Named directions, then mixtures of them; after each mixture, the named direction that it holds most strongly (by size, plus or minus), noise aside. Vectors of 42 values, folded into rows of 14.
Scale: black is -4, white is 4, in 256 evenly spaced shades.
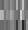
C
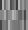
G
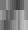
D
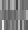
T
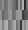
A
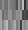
A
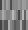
G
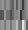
C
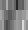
D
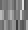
C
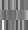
T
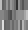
T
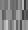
A
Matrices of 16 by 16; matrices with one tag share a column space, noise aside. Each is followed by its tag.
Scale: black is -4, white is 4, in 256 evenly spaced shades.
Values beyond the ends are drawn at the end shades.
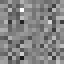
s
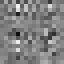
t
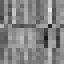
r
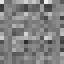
t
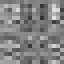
s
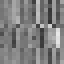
r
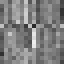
r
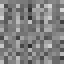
s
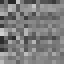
t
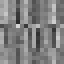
r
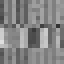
r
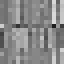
r
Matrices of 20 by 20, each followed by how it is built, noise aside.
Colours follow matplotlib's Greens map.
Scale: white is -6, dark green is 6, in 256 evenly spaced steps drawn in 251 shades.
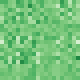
low rank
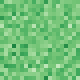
low rank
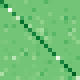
diagonal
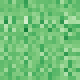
low rank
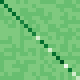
diagonal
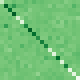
diagonal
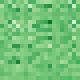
low rank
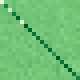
diagonal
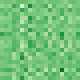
low rank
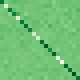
diagonal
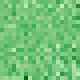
low rank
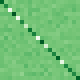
diagonal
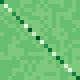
diagonal
